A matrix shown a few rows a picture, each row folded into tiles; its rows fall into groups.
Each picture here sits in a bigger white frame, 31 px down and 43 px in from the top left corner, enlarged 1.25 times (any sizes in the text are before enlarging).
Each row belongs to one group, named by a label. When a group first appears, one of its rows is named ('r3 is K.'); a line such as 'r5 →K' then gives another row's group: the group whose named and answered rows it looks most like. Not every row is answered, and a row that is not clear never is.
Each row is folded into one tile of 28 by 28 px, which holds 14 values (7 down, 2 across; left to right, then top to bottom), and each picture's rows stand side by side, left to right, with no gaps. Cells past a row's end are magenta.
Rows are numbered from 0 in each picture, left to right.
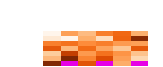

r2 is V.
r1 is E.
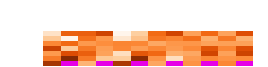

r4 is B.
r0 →E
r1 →V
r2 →E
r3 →V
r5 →B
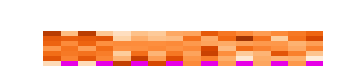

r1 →V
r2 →E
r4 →B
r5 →V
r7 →V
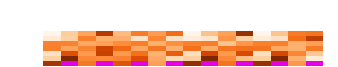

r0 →E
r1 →B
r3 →B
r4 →E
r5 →B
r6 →E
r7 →V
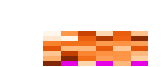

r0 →E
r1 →V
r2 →V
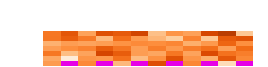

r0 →V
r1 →B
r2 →V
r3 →E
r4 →B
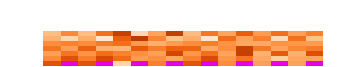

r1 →E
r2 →V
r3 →B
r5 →B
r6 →B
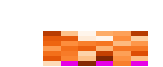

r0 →V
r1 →E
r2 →B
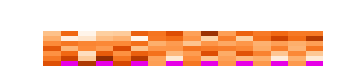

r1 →E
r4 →B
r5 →B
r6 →V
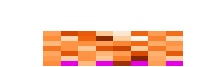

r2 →E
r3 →B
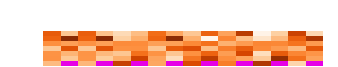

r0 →V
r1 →V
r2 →E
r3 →V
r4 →E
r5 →B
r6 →E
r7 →V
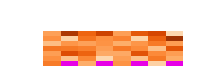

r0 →B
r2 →B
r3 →V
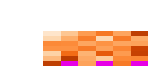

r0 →E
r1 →B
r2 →B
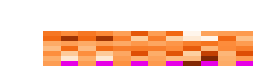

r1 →V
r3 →B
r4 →E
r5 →B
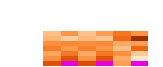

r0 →E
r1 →E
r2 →V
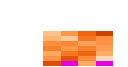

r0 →E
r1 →V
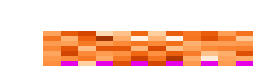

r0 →B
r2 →E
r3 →E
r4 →V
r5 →B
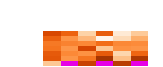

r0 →V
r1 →E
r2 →E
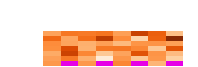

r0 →B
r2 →B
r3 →V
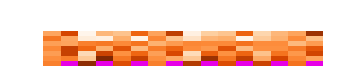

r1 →E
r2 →E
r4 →E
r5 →E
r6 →E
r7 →B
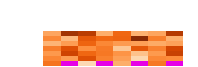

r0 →B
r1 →V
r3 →B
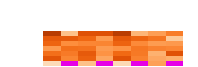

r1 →V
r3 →B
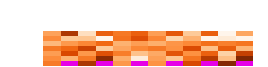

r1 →E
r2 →V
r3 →B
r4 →E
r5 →E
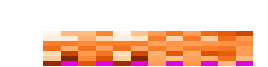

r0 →E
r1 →E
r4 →B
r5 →V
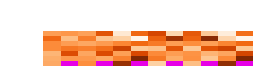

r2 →E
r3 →V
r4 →V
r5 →E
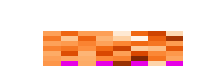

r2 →E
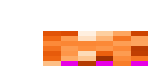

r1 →E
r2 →B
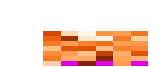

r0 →V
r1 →E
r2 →B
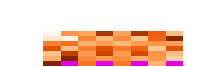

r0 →E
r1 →B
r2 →B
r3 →V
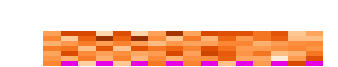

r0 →B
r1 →V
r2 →V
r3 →B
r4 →B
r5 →V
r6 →V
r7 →E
